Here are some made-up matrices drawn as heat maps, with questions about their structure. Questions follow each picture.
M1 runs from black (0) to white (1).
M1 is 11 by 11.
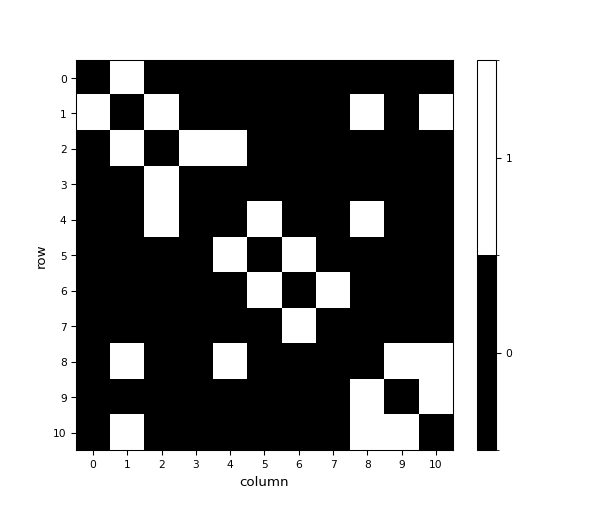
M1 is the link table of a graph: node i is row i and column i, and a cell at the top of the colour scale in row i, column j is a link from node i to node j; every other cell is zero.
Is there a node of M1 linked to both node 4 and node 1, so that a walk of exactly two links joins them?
yes
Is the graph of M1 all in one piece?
yes
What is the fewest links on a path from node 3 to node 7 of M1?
5
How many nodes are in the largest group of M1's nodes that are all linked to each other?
3
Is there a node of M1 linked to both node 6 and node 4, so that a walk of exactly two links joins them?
yes
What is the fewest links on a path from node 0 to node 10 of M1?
2
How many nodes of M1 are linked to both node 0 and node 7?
0
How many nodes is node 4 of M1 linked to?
3
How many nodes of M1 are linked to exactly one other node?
3
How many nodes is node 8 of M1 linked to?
4
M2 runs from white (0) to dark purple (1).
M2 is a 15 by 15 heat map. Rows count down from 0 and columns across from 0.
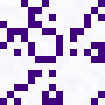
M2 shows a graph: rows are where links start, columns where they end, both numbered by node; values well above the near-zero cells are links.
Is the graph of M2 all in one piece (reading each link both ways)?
no
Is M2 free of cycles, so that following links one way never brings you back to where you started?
no
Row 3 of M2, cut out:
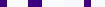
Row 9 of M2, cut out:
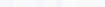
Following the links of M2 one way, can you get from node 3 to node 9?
no
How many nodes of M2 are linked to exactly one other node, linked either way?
1
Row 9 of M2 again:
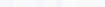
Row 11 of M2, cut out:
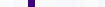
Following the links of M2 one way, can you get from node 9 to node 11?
no
